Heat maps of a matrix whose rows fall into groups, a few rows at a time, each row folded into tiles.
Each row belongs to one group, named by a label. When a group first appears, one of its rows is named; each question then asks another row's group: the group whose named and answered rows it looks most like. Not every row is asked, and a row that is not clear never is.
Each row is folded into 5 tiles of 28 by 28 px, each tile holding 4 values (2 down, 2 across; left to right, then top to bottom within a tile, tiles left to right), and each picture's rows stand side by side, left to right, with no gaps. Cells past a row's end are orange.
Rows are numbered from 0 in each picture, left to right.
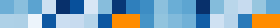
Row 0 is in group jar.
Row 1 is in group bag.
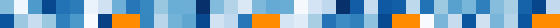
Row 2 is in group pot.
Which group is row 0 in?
bag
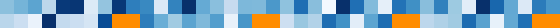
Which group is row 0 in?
jar
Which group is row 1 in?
bag
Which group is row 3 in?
jar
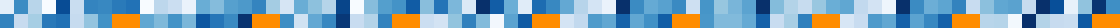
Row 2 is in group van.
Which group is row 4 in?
pot
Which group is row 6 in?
pot
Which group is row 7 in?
jar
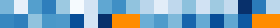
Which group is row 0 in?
bag
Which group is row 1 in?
pot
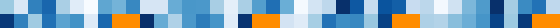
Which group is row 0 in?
bag
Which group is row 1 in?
bag
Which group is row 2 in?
pot
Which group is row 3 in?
pot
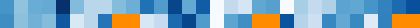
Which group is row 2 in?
van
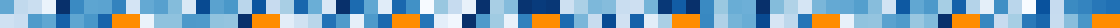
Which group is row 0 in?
pot
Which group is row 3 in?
van
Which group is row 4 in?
van
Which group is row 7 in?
van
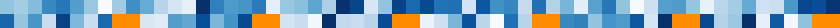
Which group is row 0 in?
bag
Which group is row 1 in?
pot
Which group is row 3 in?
jar
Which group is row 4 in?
bag
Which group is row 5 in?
van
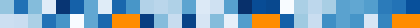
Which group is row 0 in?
jar
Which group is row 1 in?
van
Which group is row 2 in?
van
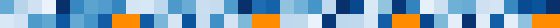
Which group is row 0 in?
pot
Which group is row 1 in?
van
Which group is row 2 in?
jar
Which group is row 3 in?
van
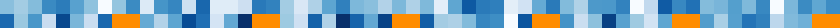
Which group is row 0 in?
bag
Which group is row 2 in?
pot
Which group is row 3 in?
bag
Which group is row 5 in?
van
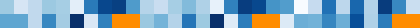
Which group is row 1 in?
van
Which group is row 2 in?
pot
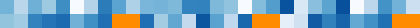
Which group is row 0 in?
pot
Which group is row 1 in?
bag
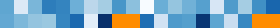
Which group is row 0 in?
bag
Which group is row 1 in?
van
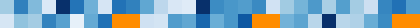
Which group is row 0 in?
jar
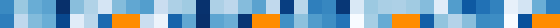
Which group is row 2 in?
bag
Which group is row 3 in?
bag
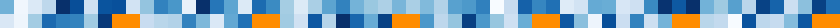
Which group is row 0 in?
pot
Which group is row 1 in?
jar
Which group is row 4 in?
van
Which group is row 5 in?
jar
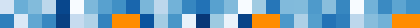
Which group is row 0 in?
van
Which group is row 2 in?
van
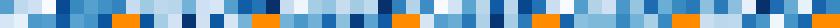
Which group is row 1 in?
van
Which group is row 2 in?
pot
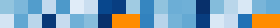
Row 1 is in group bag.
